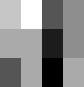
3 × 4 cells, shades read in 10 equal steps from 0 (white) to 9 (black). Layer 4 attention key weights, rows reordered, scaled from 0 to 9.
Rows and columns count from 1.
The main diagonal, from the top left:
2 3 9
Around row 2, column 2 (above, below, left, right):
0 3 3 8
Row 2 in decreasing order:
8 4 3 3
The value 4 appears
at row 1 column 4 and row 2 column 4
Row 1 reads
2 0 6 4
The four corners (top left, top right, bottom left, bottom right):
2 4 6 3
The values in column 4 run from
3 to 4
